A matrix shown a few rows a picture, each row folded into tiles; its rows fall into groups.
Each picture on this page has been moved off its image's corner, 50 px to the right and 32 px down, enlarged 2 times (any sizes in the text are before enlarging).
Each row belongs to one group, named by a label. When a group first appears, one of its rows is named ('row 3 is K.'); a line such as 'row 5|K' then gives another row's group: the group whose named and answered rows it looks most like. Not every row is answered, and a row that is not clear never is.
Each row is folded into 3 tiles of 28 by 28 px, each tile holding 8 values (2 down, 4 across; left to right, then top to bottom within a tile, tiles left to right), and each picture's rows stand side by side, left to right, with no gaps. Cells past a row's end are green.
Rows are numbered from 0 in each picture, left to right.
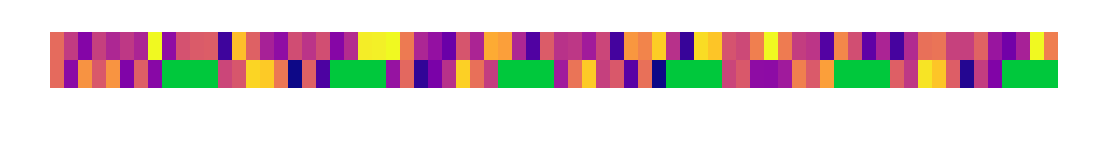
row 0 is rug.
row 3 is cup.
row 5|cup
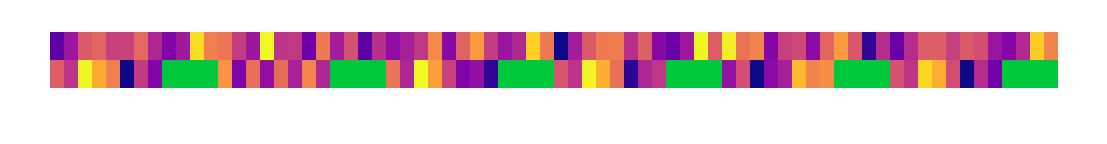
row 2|cup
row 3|cup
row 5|cup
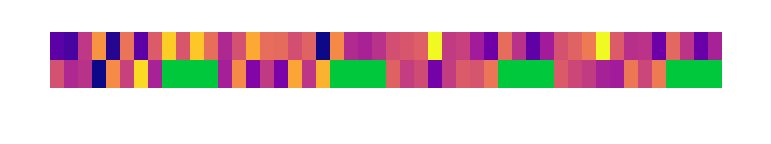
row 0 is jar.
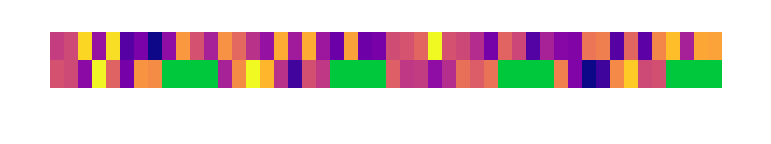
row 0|cup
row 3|jar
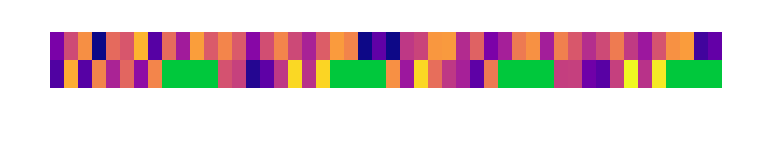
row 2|cup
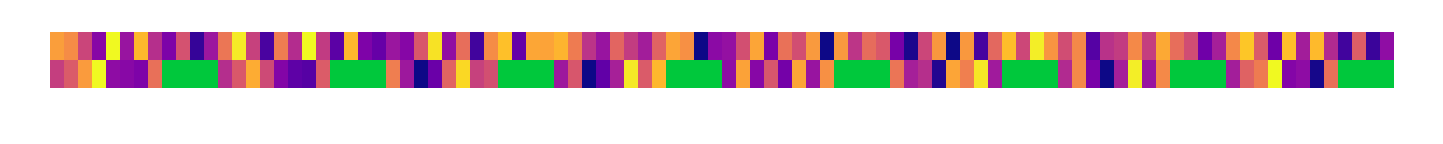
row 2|jar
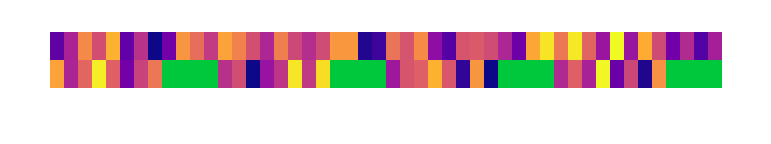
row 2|cup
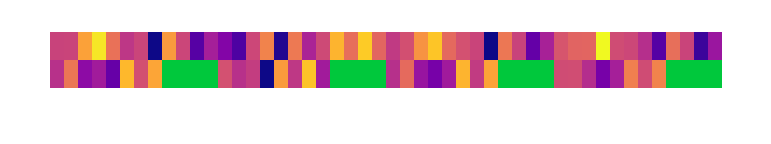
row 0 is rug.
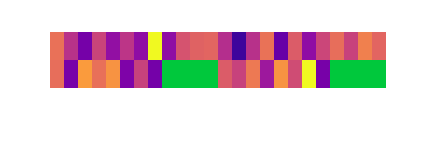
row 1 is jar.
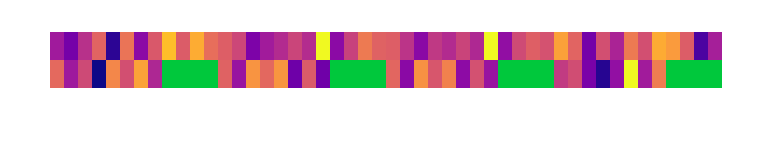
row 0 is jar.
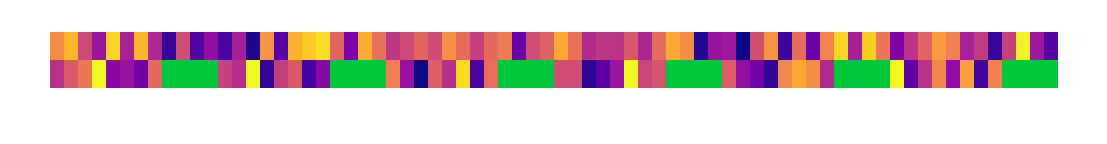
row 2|jar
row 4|jar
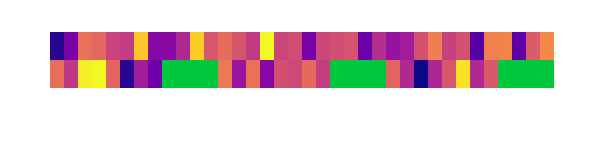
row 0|cup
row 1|rug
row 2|jar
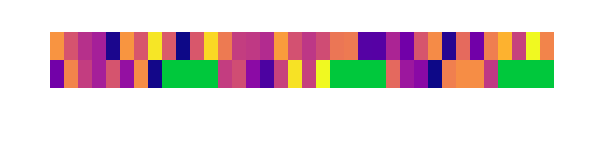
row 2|jar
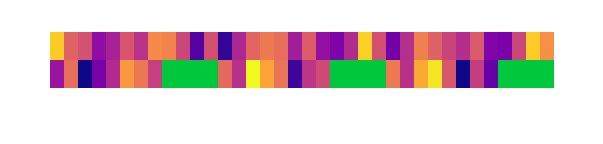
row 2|cup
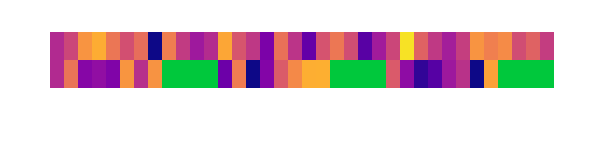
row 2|jar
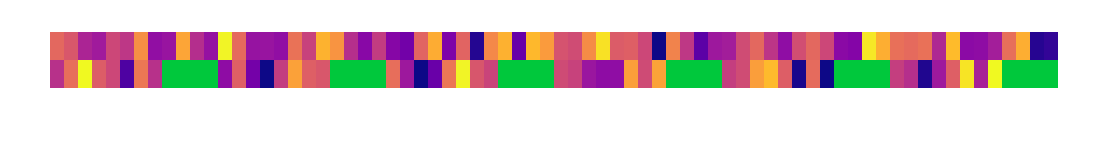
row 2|jar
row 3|rug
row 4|cup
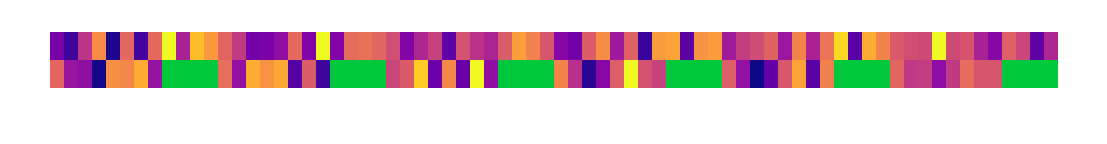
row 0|jar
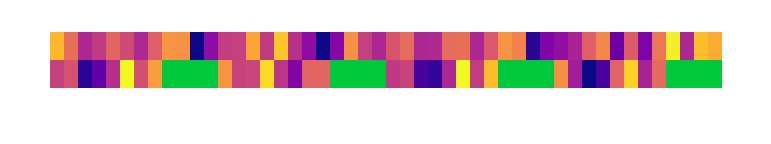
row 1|cup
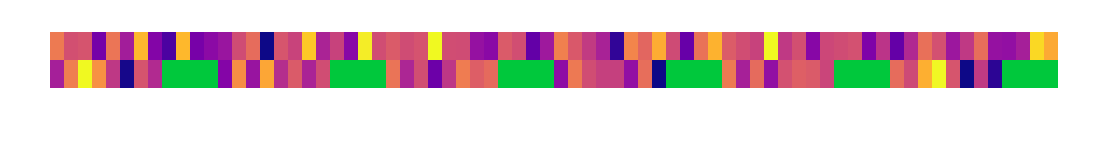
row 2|rug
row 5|cup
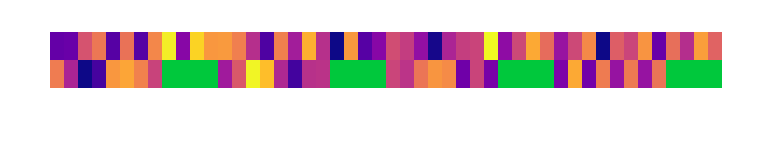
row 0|jar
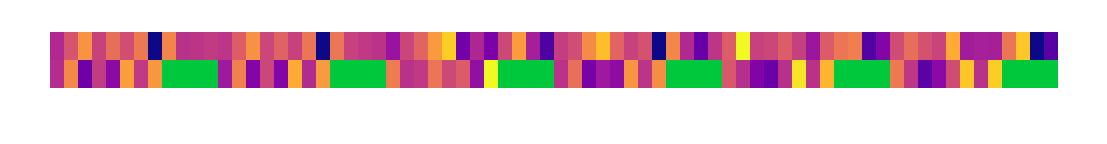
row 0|rug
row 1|rug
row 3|rug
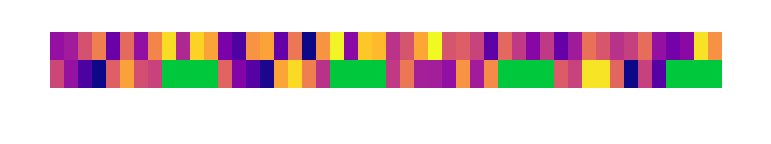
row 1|jar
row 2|rug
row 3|cup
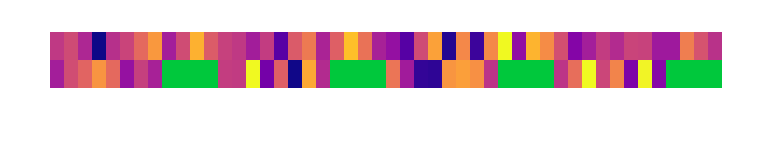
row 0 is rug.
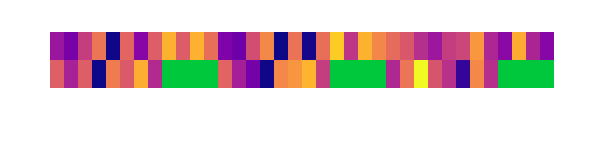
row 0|jar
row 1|jar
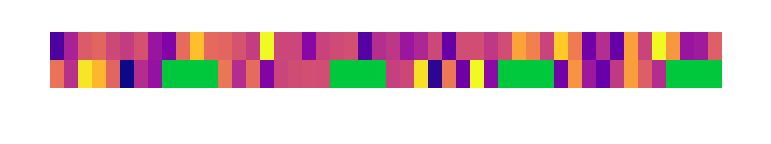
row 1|rug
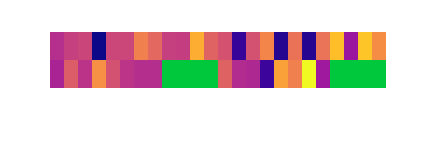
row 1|jar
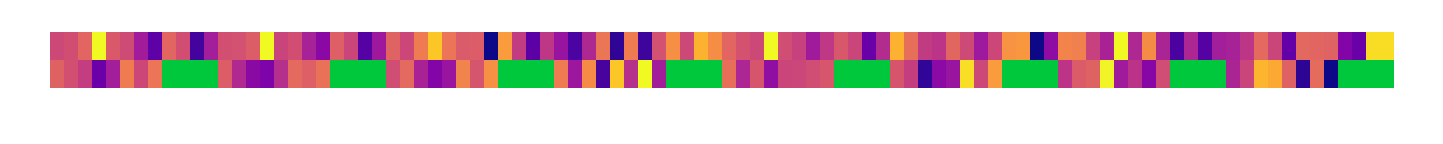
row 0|rug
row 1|rug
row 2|rug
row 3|jar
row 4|rug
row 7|cup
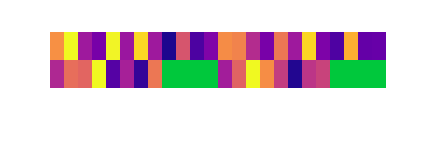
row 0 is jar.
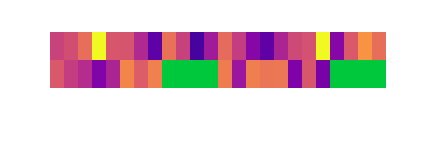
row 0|rug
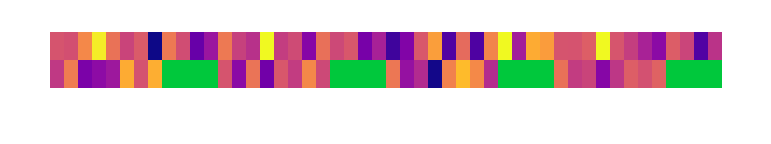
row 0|rug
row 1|rug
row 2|jar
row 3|rug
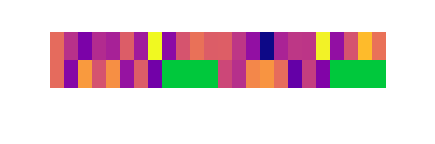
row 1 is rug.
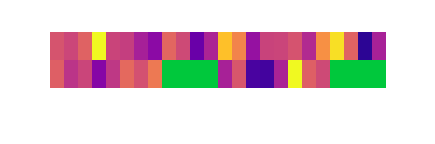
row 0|rug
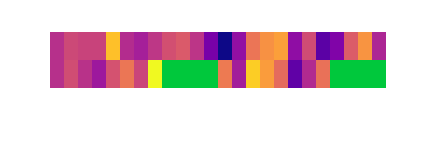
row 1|cup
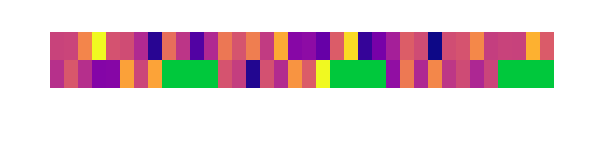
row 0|rug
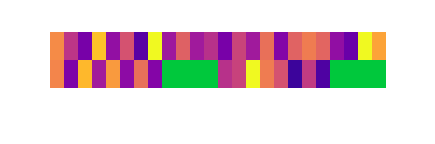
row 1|cup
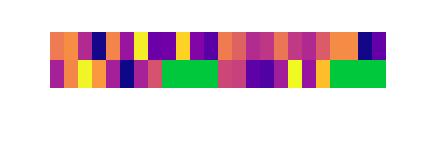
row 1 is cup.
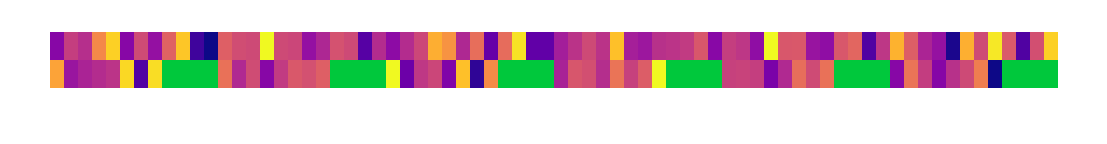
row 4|rug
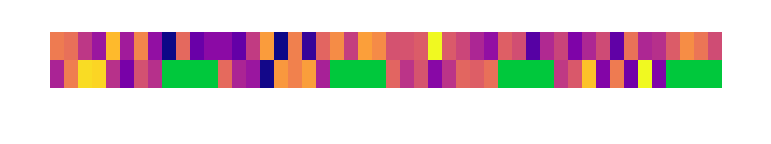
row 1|jar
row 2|rug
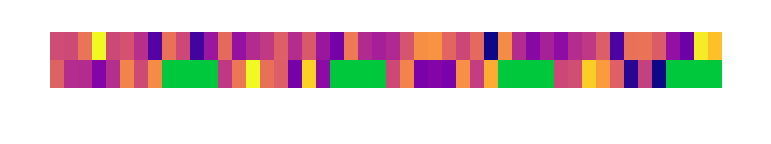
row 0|rug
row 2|rug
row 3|cup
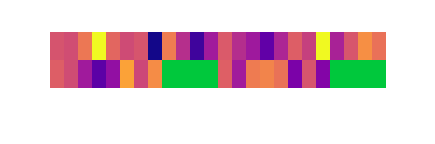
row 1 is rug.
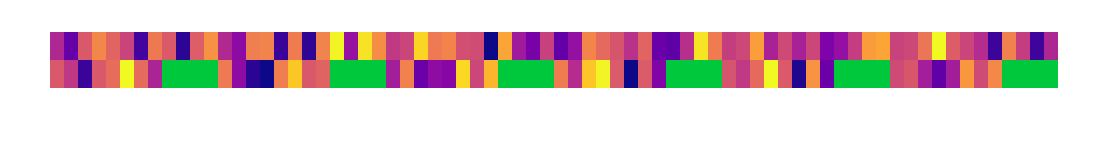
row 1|jar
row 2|rug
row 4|cup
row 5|rug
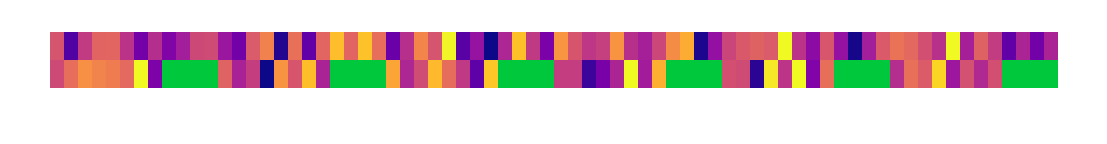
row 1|jar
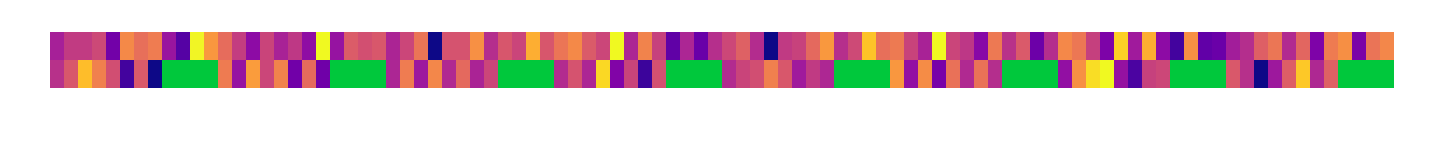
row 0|cup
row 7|jar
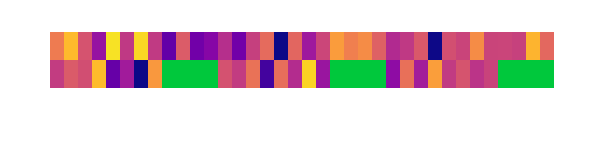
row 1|jar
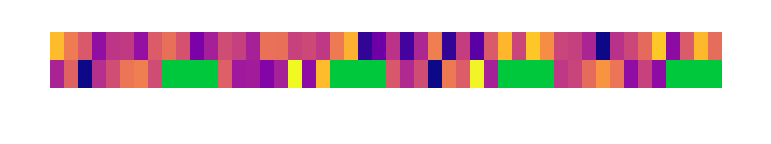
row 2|jar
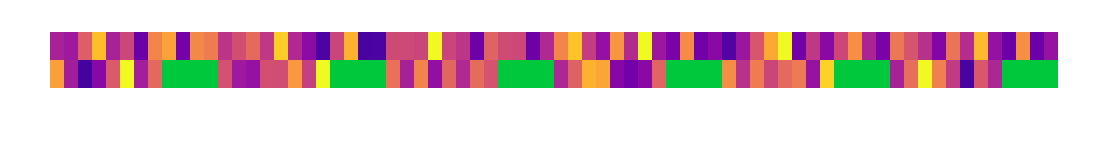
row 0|jar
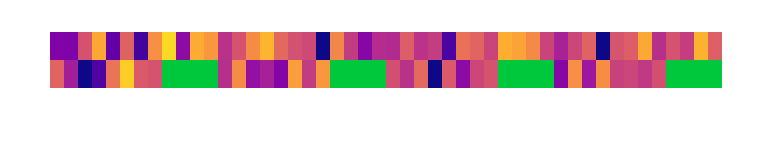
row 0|jar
